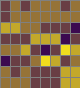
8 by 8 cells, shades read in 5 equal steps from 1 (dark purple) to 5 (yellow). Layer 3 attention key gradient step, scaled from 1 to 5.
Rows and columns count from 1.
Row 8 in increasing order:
2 2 2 3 3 3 4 4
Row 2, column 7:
3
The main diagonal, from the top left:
2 3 3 4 1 4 4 4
